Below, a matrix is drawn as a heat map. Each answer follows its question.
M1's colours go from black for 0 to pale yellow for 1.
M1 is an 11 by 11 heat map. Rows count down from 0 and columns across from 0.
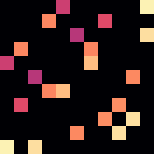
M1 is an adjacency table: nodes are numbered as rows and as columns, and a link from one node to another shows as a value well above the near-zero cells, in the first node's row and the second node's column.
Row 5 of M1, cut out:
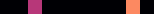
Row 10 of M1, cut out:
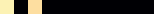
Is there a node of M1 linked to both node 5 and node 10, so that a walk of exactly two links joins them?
yes
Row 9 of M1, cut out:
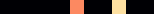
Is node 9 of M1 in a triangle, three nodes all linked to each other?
no
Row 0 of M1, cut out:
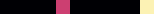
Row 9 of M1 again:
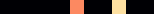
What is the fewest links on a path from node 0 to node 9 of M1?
4
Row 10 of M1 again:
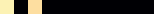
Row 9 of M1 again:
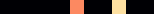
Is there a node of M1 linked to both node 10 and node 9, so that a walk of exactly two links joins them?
no
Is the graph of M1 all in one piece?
yes
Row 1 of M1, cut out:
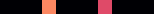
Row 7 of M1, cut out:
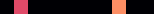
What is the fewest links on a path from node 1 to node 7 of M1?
1
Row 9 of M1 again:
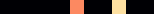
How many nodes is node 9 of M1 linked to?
2
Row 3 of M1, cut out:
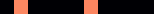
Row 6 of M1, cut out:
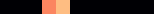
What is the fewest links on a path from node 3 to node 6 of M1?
1
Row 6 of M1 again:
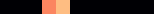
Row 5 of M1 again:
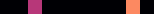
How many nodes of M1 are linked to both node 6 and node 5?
0
